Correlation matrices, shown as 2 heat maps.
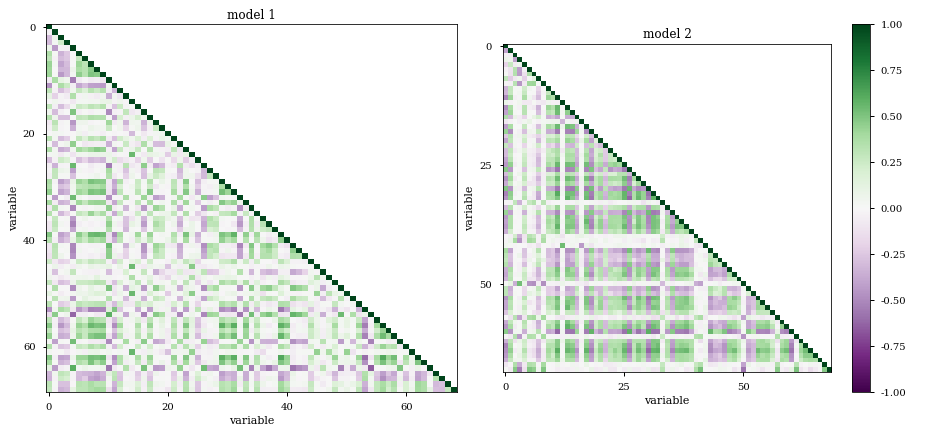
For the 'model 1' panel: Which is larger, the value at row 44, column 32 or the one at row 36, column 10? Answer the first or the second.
the second
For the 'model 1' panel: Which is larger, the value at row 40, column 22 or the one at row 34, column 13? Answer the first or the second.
the first
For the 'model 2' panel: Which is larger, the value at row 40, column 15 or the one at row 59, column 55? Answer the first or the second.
the second
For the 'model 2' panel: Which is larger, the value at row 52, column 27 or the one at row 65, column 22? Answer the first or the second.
the second
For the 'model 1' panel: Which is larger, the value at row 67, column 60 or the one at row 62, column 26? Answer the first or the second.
the first
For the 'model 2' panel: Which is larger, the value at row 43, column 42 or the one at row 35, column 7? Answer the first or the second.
the second
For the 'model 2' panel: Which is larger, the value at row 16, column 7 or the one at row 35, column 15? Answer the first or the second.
the second
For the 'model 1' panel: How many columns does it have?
69
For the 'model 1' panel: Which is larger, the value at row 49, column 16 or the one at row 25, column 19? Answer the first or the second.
the second
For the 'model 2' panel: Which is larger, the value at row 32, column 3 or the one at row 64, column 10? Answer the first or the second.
the second
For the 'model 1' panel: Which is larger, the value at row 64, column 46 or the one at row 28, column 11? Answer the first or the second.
the first
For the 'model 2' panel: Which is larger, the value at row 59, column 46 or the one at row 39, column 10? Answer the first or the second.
the second
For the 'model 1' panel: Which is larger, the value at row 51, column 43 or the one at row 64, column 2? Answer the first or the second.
the first
